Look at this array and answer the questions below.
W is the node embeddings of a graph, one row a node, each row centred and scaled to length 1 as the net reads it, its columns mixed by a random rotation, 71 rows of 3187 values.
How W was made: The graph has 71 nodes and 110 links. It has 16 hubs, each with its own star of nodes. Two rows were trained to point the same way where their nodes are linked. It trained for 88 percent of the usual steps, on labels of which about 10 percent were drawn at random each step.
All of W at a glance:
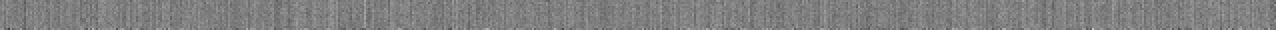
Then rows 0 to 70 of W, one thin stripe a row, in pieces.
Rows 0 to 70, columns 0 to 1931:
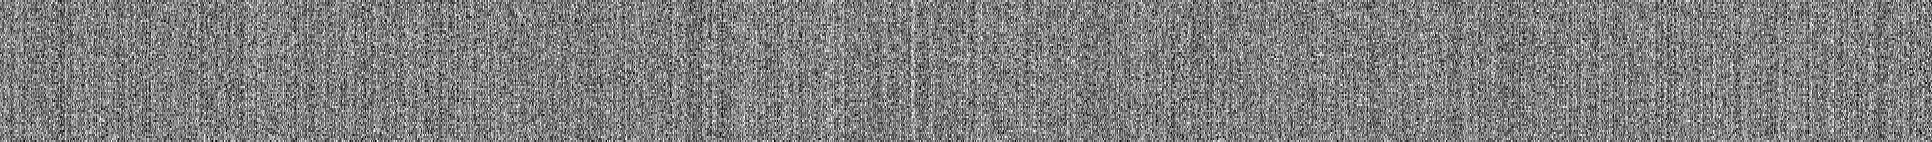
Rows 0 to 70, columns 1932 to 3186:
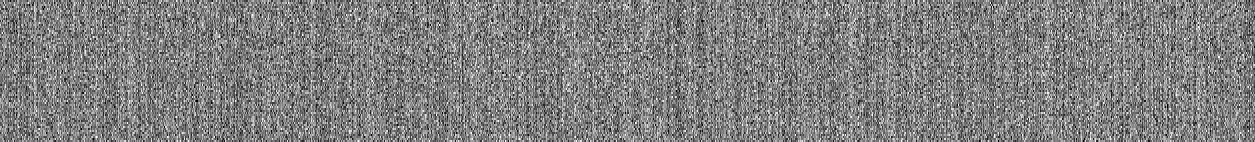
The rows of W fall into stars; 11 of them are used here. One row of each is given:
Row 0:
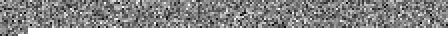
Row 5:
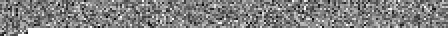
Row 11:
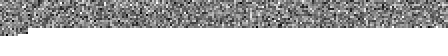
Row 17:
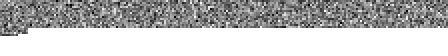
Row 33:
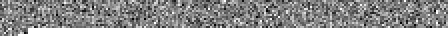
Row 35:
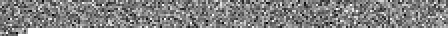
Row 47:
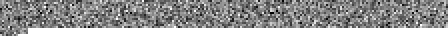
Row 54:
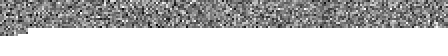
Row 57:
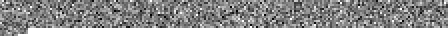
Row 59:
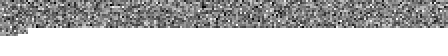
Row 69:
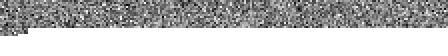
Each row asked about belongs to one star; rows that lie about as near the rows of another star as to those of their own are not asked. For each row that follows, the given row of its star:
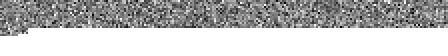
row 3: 33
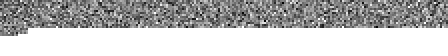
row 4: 35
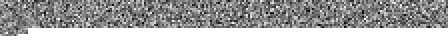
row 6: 59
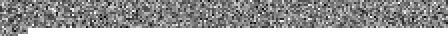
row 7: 5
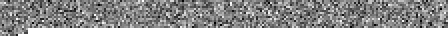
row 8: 59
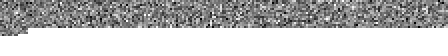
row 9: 69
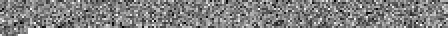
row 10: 69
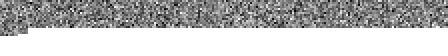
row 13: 57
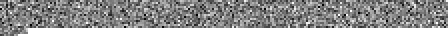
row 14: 47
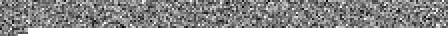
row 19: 59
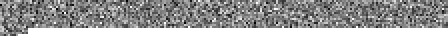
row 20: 17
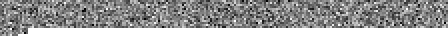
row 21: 5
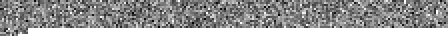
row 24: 33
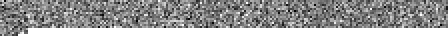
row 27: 0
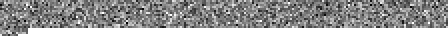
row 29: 69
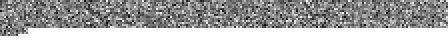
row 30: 47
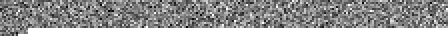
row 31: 35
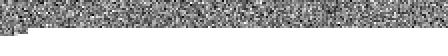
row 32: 54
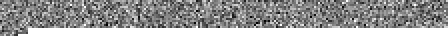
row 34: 47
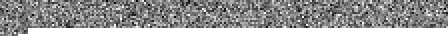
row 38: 33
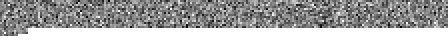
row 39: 54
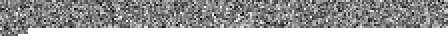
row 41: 69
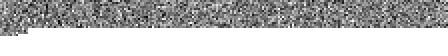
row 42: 17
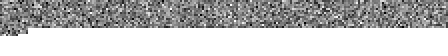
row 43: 5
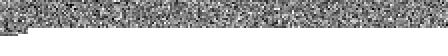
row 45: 17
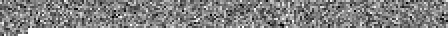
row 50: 69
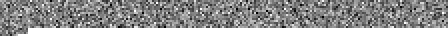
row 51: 57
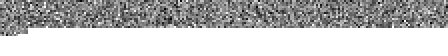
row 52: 57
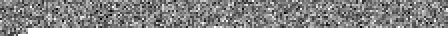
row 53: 35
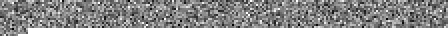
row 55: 5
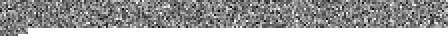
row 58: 47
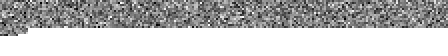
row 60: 0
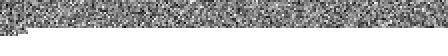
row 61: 54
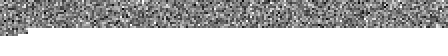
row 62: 59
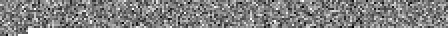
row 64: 11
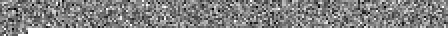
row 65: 5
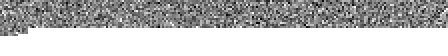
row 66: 47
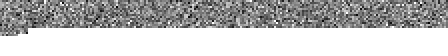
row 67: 11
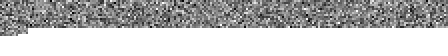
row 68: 54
